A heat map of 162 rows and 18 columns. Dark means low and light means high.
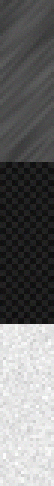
It is made of 3 by 1 panels. Panel 1,1: low, slanting up to the right, faint in contrast. Panel 2,1: very low, checkered, faint in contrast. Panel 3,1: very high, fine-grained, faint in contrast.
